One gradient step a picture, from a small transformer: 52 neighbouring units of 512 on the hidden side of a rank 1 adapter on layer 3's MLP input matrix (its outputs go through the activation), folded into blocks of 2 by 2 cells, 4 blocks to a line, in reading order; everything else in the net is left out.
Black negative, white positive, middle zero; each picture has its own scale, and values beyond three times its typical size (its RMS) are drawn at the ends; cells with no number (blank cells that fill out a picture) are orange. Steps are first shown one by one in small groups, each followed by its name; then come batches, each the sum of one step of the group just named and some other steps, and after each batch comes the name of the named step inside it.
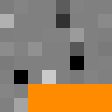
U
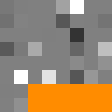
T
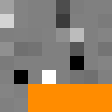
U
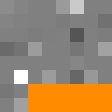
T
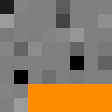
U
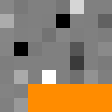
T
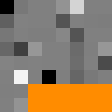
T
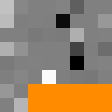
U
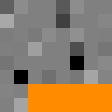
U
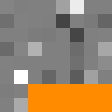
T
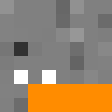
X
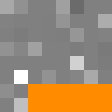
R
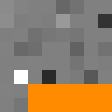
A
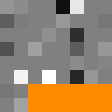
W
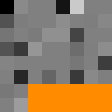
W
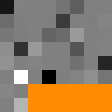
R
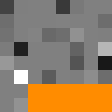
X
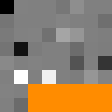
X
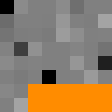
R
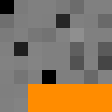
A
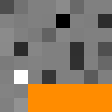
A
